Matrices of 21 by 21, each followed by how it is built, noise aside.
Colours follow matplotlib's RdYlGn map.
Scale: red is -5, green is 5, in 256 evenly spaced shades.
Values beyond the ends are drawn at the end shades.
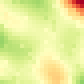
smooth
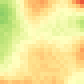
smooth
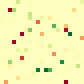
sparse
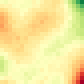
smooth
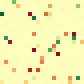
sparse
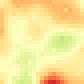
smooth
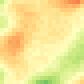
smooth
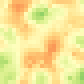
smooth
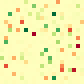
sparse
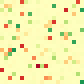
sparse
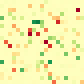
sparse
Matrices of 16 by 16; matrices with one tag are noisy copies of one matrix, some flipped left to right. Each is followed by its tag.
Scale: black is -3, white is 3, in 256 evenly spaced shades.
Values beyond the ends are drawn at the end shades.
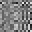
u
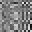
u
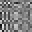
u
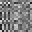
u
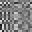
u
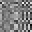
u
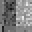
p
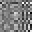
u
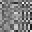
u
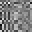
u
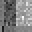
p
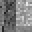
p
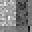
p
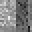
p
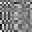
u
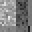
p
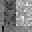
p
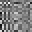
u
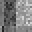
p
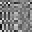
u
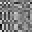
u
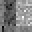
p
